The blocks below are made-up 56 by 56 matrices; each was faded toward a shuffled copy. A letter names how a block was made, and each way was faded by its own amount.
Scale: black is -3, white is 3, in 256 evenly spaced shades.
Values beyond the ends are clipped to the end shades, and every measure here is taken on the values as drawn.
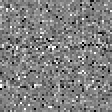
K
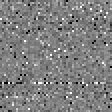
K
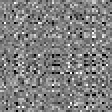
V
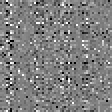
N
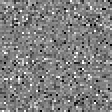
K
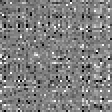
N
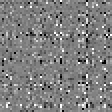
N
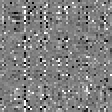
N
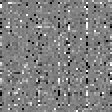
N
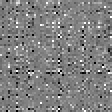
N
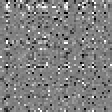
N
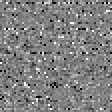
K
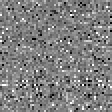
K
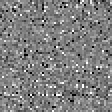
K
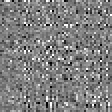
V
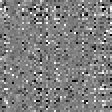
N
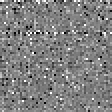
K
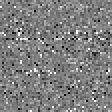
K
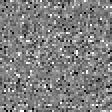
K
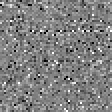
K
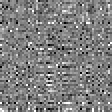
V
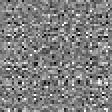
V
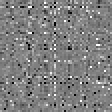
N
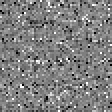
K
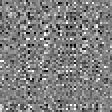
V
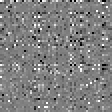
N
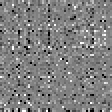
N
